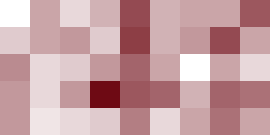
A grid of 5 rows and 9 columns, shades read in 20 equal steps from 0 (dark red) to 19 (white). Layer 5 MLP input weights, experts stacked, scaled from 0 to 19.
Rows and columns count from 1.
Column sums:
66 73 69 54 31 61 67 44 54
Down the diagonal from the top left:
19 12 15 0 9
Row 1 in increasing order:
5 6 12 12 12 13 13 16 19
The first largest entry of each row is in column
1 1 7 2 2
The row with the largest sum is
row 3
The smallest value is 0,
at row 4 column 4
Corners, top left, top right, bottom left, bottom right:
19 6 11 12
